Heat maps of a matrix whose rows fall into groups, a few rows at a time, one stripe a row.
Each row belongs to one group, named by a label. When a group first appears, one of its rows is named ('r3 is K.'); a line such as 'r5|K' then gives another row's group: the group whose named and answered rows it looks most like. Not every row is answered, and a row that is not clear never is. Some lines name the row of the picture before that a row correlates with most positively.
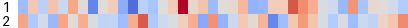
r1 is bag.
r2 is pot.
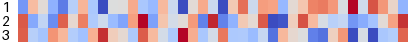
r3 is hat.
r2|pot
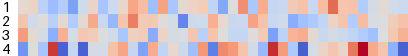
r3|pot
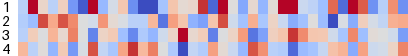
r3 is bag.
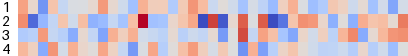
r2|pot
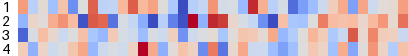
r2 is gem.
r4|pot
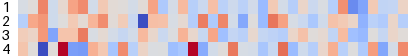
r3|pot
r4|gem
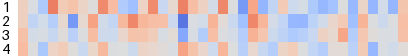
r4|hat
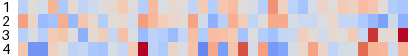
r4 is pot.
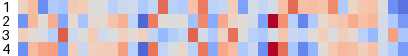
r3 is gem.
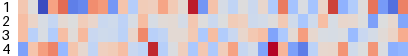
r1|gem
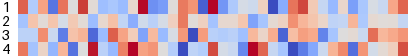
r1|pot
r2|bag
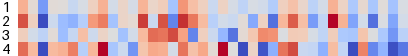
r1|hat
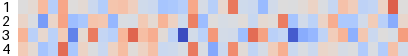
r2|gem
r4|gem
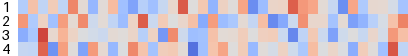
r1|bag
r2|pot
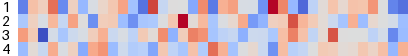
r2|bag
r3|hat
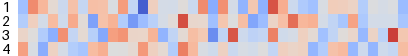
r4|hat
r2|bag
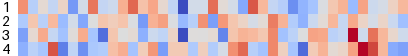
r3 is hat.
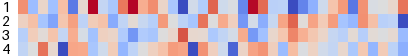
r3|bag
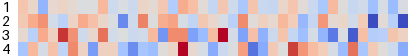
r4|bag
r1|hat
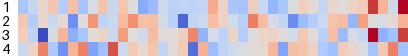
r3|gem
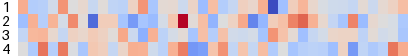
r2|bag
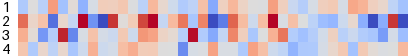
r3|gem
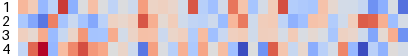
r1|gem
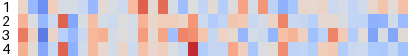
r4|gem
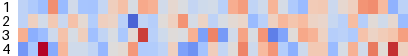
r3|pot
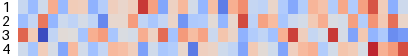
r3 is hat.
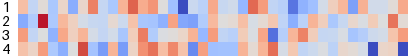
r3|pot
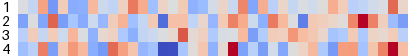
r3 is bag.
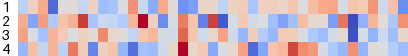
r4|bag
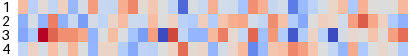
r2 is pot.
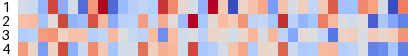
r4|gem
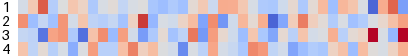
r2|pot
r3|gem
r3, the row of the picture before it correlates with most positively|1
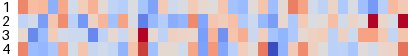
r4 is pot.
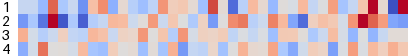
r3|hat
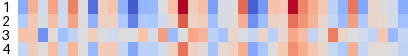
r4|bag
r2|bag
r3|hat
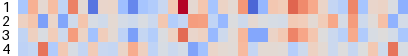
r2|hat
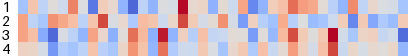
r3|hat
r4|hat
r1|bag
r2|hat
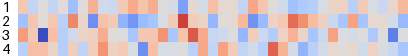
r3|hat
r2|bag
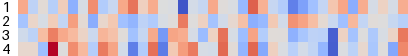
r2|bag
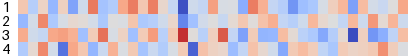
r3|hat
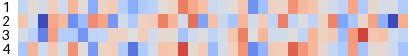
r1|bag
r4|bag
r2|gem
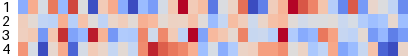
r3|gem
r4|gem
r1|bag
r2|gem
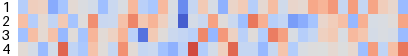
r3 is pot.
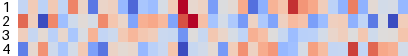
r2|hat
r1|bag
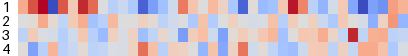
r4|pot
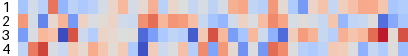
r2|gem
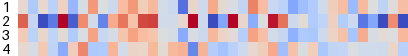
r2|gem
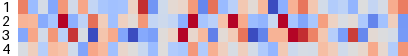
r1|pot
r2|gem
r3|bag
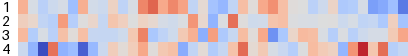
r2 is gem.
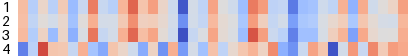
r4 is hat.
